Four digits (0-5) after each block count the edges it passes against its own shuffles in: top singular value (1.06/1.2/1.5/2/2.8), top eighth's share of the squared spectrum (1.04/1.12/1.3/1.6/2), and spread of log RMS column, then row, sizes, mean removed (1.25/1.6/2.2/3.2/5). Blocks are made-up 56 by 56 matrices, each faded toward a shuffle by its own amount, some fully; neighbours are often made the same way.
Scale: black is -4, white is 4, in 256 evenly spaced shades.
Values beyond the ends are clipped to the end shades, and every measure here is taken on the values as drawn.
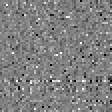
3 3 1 1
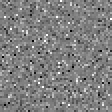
0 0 0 0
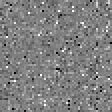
2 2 1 0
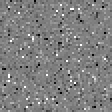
1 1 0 0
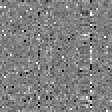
4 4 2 1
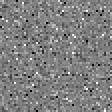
2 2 0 1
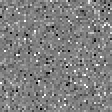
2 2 0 0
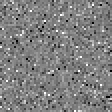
2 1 0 0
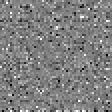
4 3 1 2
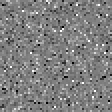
0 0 0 0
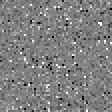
1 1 0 0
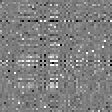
4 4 2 2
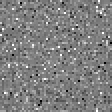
1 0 0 0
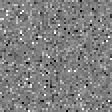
0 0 0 0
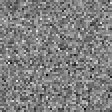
0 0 0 0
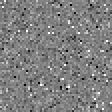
0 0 0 0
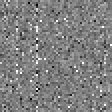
2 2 2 0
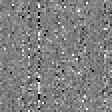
3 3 2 0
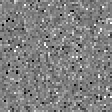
0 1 0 0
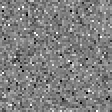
0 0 0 0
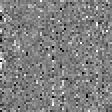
1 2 2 0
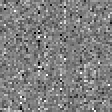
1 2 2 0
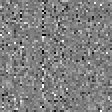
2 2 2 0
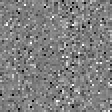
1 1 2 0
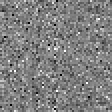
1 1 2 0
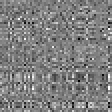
5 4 3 3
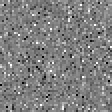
1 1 0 0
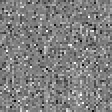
3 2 0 1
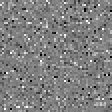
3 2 0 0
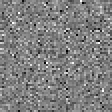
3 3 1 1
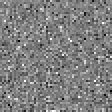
3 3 1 0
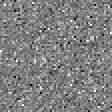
0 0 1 0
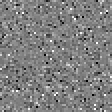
2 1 0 0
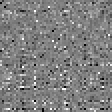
4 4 2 2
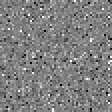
3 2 0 1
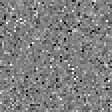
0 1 0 0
